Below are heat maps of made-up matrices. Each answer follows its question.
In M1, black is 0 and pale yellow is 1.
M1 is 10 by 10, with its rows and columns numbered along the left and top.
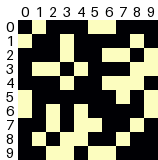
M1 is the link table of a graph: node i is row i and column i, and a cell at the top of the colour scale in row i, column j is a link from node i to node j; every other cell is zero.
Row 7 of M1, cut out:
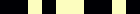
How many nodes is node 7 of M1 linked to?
4
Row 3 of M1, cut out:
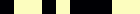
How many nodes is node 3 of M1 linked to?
5
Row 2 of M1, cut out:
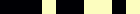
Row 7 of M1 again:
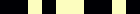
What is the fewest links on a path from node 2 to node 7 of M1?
1
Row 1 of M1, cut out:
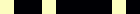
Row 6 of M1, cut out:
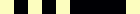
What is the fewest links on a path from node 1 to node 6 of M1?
2
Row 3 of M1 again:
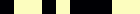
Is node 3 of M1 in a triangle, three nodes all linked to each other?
yes
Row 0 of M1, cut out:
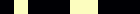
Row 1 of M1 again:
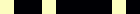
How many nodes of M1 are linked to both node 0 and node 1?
0
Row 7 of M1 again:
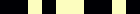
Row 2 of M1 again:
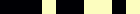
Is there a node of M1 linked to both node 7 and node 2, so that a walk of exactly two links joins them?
no
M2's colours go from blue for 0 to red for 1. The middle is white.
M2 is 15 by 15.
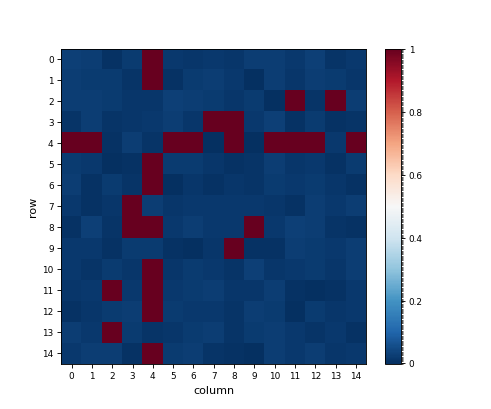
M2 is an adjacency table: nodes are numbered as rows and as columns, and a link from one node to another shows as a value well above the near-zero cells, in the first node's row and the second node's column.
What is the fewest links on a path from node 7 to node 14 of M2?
4
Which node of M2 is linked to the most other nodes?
node 4
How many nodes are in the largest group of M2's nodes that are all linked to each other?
2
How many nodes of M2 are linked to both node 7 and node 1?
0
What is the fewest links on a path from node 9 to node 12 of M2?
3
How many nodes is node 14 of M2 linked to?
1
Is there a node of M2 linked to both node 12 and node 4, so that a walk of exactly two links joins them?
no
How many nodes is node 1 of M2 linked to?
1
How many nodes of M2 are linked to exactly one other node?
10
